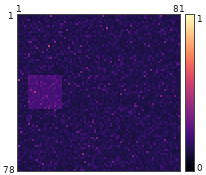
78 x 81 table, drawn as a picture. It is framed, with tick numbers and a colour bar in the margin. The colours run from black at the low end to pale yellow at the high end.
The ninth with the highest average is the middle left. An odd patch, higher than its surroundings, sits in the middle left. The values are skewed, with a long tail toward high values. No regular stripes run through it.
